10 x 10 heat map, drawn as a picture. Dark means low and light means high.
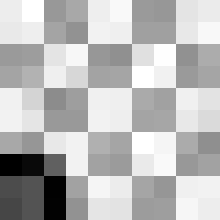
Average level on the scale: 70%. Odd patch: lower, in the bottom left. Ninth with the lowest average: bottom left.
